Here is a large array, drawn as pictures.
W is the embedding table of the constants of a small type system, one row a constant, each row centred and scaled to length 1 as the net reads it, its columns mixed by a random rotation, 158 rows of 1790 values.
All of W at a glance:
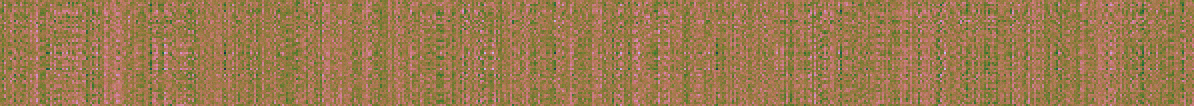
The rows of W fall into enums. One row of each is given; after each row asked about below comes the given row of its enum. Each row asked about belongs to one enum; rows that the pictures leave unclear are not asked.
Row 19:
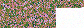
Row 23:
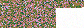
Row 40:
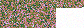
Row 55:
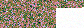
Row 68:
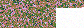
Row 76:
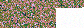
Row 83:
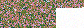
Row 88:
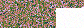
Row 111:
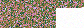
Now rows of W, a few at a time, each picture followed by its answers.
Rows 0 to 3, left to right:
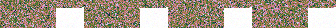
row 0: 40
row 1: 76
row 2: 88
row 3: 68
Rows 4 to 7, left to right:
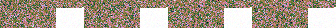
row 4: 40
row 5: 40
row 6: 55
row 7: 55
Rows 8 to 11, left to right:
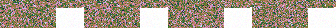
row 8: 68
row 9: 68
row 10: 40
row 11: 23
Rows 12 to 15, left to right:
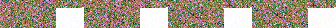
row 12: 111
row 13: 55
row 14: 76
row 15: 76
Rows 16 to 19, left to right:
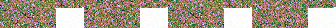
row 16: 76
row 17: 68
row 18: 76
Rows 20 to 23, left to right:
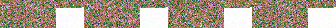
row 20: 23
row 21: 19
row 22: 40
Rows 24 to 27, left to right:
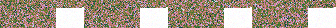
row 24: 40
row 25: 40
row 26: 83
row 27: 19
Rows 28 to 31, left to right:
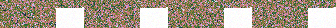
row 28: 76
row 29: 40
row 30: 83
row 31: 111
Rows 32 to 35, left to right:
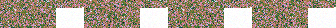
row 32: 83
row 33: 55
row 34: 83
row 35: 55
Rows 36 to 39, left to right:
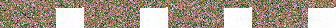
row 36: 76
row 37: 111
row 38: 19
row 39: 40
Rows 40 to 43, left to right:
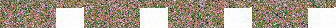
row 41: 23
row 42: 55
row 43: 76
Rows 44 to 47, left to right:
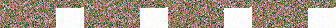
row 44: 19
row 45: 19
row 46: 88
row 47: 111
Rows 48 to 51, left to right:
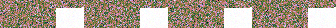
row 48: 88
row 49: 111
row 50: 55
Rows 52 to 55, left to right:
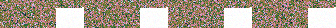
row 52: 76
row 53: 83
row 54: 111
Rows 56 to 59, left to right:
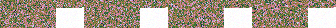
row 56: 40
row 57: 111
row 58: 19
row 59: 68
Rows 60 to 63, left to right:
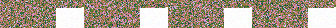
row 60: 111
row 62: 23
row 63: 40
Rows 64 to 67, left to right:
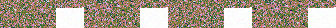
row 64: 83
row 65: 68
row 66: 111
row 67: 68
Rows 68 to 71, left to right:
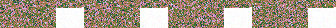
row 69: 68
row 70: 19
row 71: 23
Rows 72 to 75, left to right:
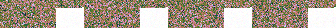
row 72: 76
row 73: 19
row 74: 40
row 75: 40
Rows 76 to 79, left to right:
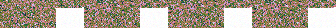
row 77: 68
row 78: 68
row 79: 68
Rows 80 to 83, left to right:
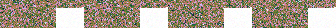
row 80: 68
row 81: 68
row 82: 76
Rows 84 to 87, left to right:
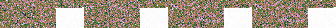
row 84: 76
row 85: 23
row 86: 19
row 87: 19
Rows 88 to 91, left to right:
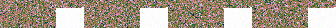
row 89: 111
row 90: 76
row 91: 68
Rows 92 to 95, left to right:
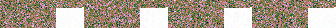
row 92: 40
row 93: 19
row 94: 55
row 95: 55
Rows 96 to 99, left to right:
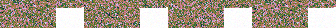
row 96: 68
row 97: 76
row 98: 19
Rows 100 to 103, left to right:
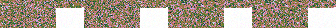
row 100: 23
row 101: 40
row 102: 68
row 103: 68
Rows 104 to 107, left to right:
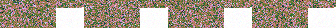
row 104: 68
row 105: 23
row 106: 40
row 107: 55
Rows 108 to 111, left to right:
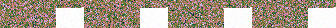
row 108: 19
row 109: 55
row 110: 76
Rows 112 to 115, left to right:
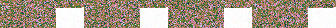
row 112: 23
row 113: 23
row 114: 40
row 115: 19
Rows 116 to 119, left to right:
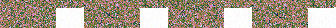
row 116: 111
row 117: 76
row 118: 40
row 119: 76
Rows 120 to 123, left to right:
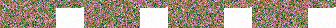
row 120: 19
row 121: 88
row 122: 83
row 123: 55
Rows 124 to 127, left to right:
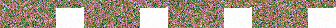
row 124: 19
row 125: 88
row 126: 40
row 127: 23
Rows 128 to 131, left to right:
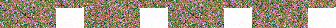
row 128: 76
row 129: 23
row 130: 76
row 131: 40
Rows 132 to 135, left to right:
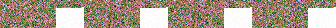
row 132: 19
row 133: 55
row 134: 55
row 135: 111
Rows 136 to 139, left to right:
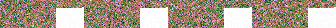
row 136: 40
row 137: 55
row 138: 19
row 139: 68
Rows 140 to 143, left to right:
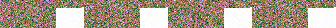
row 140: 111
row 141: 23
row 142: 55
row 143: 23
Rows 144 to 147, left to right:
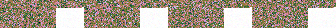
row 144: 55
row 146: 23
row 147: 111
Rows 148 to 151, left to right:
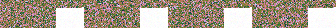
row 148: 111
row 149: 68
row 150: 23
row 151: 19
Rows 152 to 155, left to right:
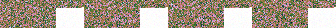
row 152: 111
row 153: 19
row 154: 19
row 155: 55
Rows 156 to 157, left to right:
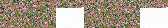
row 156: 68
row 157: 83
